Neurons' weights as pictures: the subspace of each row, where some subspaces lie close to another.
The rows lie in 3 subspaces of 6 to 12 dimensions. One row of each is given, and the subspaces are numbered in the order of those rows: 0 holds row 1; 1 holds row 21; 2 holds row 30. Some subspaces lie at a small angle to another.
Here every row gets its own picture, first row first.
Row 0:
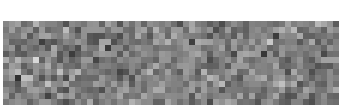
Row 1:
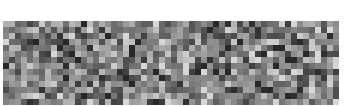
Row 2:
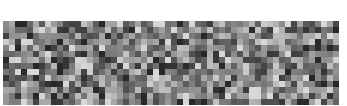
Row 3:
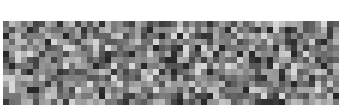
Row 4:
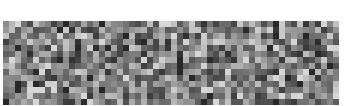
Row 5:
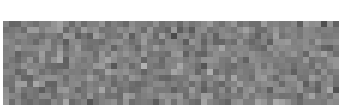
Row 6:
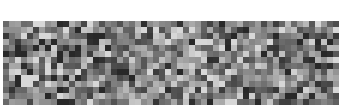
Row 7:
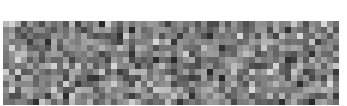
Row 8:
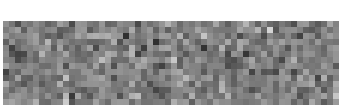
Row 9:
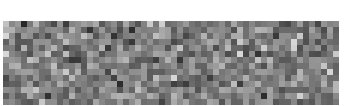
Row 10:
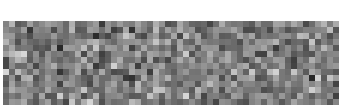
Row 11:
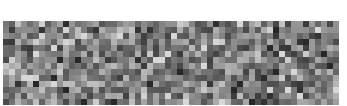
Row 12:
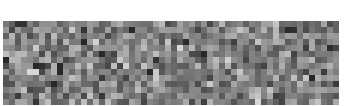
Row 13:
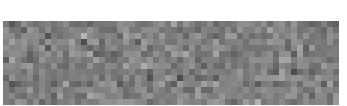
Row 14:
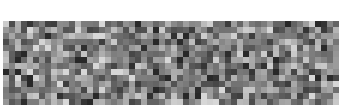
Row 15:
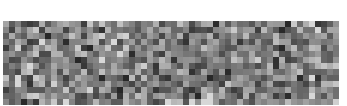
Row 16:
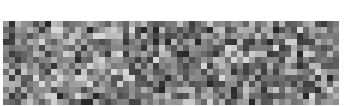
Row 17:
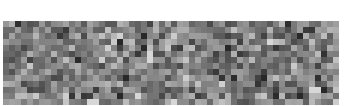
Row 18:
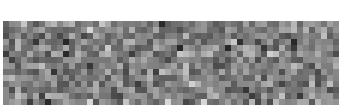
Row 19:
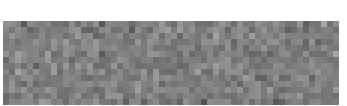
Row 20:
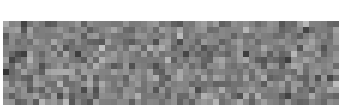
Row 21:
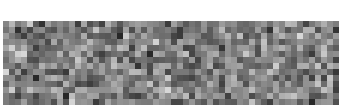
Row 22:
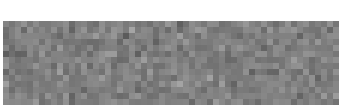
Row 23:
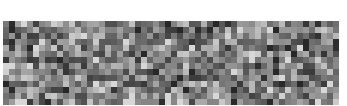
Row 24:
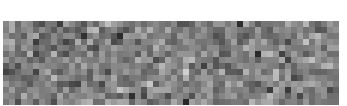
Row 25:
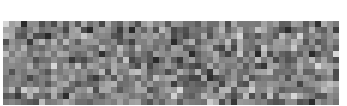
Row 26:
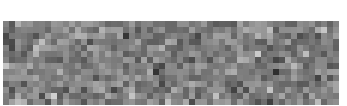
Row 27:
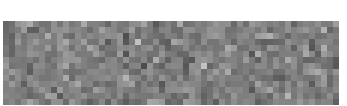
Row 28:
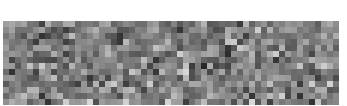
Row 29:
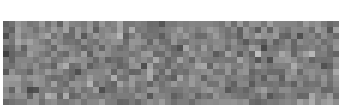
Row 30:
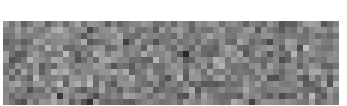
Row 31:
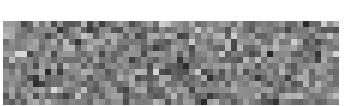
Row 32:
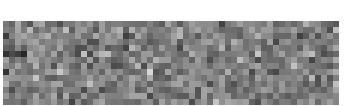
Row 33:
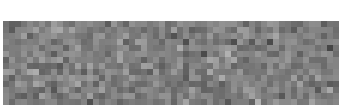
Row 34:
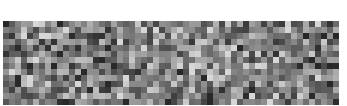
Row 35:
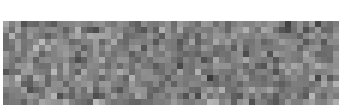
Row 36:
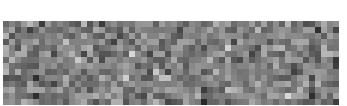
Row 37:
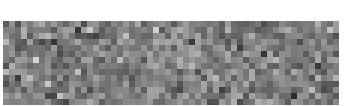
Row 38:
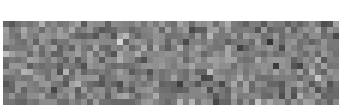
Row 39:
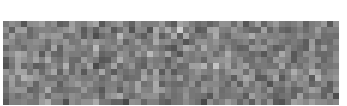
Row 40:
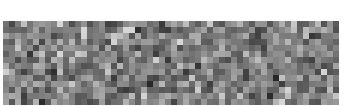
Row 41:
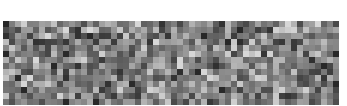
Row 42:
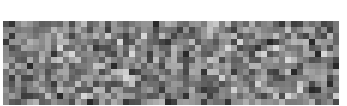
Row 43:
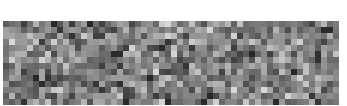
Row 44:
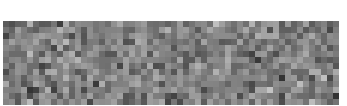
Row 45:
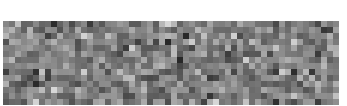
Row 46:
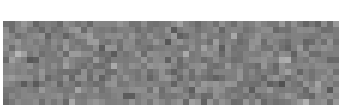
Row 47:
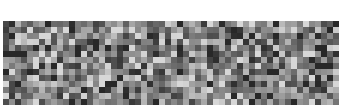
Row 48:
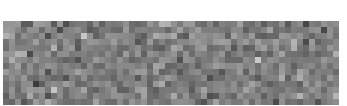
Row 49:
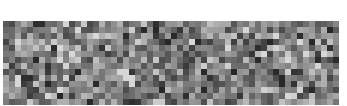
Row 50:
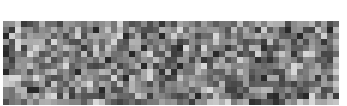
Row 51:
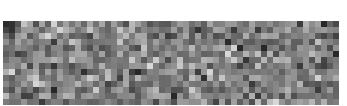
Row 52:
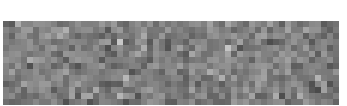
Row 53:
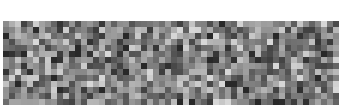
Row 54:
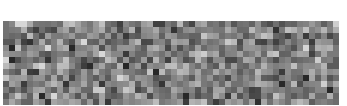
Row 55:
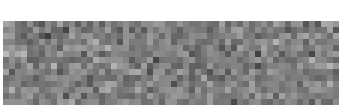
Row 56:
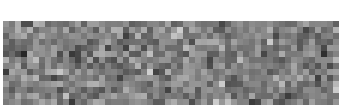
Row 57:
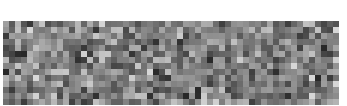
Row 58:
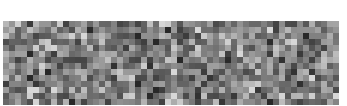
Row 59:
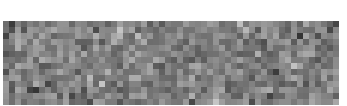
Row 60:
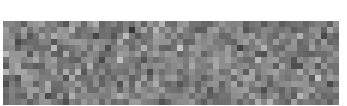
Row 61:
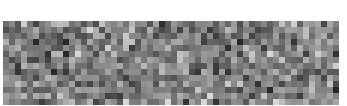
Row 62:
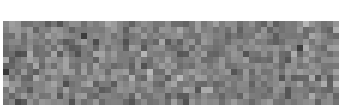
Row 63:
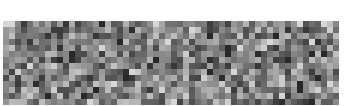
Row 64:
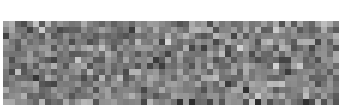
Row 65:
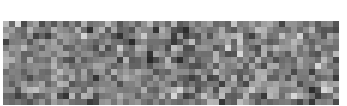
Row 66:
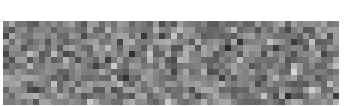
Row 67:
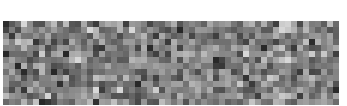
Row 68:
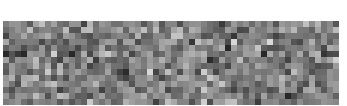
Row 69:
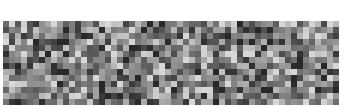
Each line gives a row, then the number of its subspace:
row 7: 1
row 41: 1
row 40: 2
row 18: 2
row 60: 0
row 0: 1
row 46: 2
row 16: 2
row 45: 2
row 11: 2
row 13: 2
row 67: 2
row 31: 2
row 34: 0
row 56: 1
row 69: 2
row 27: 2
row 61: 0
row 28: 2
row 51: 2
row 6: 0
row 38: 1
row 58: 2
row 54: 2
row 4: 2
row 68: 0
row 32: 0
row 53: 0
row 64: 2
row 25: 1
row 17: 1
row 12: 2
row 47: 2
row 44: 2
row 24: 2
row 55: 0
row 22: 1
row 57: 0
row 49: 0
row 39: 0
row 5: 2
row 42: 0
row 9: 1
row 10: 0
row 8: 1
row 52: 1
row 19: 0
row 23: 2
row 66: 1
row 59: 2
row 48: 2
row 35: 0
